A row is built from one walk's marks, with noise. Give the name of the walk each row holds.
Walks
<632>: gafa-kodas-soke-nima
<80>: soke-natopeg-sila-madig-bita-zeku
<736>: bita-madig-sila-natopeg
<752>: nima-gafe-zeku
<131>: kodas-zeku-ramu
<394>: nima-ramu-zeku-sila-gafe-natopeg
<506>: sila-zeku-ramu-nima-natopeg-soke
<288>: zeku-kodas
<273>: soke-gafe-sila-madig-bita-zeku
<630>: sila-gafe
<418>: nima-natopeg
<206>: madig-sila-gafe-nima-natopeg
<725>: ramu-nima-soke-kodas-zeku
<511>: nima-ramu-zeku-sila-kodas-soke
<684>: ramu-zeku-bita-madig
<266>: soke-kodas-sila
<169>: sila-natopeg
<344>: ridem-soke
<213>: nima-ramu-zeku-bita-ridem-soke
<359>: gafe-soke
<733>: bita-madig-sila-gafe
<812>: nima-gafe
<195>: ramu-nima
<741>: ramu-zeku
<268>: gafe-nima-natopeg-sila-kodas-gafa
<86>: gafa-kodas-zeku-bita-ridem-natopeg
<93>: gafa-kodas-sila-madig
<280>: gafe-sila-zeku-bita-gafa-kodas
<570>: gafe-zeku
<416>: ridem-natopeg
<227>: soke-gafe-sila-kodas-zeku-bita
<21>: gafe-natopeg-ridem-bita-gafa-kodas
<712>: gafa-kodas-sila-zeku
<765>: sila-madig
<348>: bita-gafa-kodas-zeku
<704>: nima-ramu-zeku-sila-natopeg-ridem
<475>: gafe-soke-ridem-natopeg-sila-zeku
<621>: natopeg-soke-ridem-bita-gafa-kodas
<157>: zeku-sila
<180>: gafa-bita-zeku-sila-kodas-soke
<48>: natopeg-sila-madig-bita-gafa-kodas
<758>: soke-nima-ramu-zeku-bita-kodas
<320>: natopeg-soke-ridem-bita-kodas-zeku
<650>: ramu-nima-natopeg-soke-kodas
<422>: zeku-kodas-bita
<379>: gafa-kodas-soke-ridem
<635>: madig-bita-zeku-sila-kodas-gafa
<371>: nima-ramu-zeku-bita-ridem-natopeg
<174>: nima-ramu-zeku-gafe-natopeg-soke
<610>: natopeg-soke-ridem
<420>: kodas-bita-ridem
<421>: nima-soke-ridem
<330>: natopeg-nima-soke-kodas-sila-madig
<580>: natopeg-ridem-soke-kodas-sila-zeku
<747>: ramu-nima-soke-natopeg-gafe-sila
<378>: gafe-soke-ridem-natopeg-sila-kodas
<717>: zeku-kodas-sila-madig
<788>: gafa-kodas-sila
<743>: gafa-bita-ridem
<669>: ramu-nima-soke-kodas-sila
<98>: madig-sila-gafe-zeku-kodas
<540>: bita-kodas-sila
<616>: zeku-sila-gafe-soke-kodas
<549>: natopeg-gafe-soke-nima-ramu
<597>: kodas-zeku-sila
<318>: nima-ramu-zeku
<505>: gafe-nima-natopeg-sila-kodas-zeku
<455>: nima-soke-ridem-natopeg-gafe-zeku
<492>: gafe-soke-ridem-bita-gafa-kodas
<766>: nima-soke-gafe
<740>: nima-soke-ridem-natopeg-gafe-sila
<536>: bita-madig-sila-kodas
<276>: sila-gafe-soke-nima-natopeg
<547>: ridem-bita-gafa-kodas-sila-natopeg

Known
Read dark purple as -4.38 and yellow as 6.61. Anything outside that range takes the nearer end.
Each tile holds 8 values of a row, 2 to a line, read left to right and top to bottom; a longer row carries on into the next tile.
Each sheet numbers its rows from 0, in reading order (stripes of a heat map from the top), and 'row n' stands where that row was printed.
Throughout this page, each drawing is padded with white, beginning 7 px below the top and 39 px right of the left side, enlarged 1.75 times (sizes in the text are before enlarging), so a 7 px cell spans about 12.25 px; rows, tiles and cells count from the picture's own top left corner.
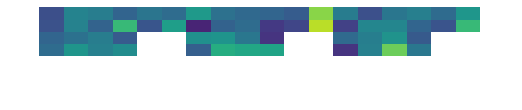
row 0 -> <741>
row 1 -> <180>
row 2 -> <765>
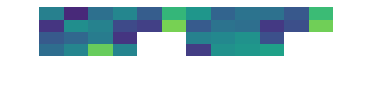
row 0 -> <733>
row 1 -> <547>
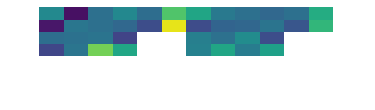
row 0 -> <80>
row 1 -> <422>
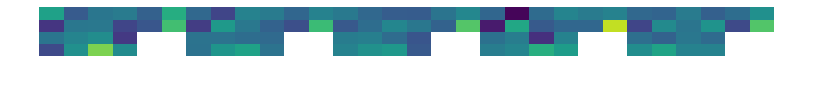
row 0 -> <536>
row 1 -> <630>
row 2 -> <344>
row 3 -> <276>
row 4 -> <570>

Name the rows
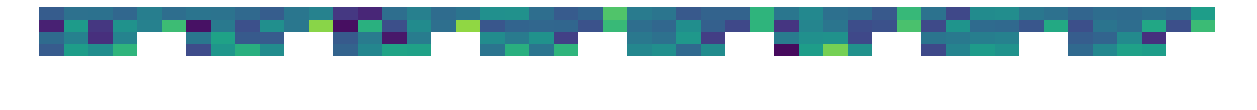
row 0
<650>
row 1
<511>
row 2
<747>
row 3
<348>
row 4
<743>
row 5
<93>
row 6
<169>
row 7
<684>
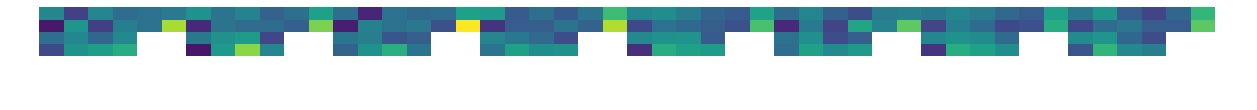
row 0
<505>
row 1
<717>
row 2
<475>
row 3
<320>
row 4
<712>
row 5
<725>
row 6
<788>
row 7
<379>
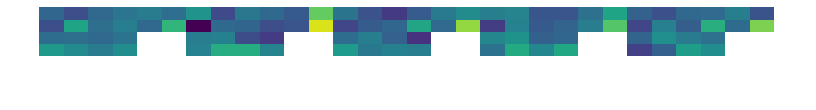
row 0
<812>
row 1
<227>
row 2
<213>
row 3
<632>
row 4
<704>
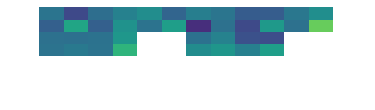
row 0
<418>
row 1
<758>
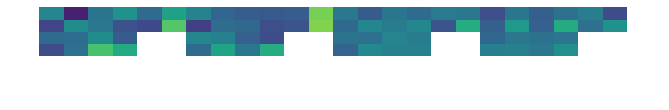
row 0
<736>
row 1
<621>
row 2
<416>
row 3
<195>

